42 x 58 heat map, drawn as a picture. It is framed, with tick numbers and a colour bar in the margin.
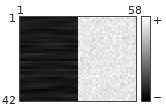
The table splits into one row of 2 panels. Panel 1,1: very low, streaked across, faint in contrast. Panel 1,2: very high, fine-grained, faint in contrast.
